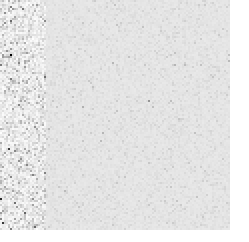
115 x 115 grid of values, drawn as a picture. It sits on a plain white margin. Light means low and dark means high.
Average level on the scale: 10%. Grain: fine. Stripes: none. Mirror symmetry: none. Histogram: skewed, a long tail of high values. Slope: none. Seam: vertical, 20% of the way across, the right part calmer. Odd rows or columns: none.
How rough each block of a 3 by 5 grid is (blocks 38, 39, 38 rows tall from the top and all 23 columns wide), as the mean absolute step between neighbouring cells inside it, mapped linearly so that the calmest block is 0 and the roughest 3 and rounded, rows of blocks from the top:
3 0 0 0 0
3 0 0 0 0
3 0 0 0 0
